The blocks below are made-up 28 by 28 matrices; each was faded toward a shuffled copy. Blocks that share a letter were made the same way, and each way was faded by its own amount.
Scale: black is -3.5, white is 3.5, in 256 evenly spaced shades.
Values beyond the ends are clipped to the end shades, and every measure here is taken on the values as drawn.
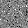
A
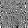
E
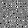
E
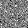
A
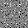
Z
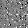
Z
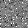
Z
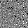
A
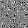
Z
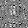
E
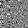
E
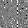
E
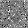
Z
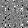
E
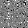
Z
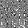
E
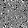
Z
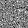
A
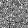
A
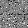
Z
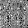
E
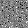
Z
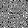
E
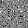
Z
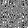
E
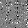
E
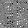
E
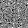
A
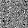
A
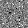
A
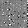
E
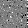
E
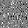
E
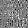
E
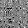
E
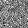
A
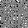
E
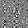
E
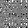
E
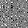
E
